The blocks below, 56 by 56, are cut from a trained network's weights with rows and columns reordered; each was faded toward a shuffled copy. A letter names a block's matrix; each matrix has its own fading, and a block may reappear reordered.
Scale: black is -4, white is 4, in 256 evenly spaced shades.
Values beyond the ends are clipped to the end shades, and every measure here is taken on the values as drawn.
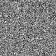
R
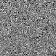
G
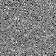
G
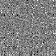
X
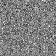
R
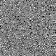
G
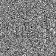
R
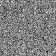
R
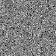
G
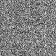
R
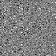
G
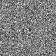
R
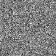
R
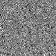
G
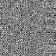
X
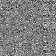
G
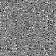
G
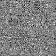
G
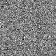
R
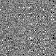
X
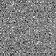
G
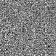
R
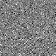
G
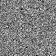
R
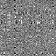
X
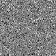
G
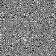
G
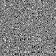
G
